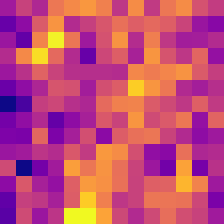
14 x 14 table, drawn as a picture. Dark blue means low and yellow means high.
Average level on the scale: 50%. Ninth with the lowest average: middle left. Ninth with the highest average: bottom middle.
